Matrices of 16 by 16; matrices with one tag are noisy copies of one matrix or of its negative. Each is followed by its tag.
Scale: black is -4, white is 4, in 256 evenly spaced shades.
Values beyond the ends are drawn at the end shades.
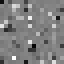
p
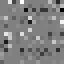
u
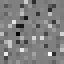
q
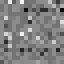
u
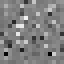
q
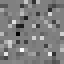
q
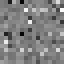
u
